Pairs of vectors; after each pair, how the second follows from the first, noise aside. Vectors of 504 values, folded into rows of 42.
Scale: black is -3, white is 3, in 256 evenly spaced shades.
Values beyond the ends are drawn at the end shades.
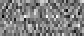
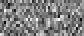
reversed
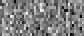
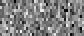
copied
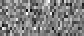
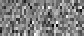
reversed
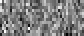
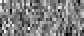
copied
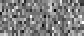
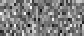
reversed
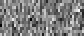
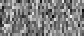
reversed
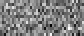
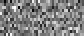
reversed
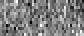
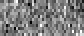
copied
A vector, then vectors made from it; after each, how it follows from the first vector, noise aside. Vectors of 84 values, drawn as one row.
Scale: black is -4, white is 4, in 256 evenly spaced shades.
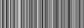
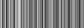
copied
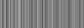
shrunk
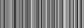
reversed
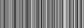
reversed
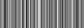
wrapped around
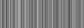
shrunk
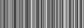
reversed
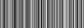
reversed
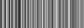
negated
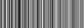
negated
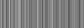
shrunk
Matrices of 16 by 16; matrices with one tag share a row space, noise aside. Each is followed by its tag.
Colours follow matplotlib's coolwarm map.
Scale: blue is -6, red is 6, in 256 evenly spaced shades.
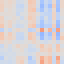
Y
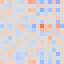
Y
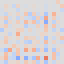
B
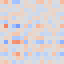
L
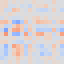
L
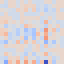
B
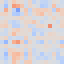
L
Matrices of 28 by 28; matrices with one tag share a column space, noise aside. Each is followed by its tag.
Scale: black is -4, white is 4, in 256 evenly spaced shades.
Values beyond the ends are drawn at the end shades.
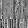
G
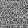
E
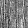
G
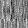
G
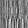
G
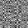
E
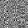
E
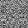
E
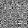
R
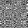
R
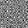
E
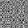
E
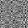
E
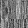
G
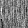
G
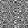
E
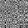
E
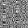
E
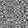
E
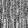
G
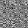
R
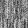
G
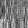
G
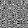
R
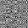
E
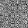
R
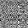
E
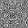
R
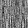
G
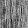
G
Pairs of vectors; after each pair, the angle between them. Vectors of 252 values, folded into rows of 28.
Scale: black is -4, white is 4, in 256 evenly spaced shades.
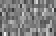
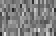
nearly parallel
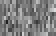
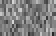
partly aligned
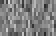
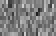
partly opposed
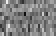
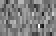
partly opposed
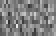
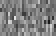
partly opposed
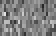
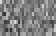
nearly opposite
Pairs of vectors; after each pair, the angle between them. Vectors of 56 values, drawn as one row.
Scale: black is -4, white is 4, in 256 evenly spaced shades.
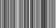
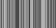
nearly opposite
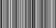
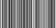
nearly opposite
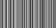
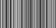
partly aligned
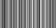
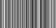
nearly opposite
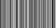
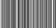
nearly opposite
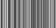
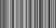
partly opposed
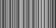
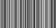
orthogonal
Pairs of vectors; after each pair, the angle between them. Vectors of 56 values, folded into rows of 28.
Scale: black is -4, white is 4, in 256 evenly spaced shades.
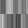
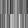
partly opposed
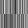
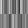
orthogonal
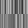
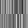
nearly parallel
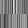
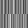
partly aligned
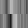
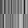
orthogonal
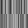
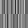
partly opposed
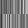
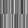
partly aligned
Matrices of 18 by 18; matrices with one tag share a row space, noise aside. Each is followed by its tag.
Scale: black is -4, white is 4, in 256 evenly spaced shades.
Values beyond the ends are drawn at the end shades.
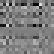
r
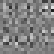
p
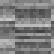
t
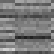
t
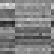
t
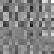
p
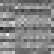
t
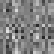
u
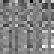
p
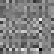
r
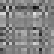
r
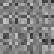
p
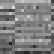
t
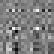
u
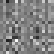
u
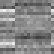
t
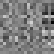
p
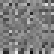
p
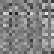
p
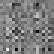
u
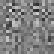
u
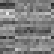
t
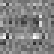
r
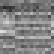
t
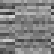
t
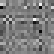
r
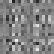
u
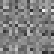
p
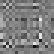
r
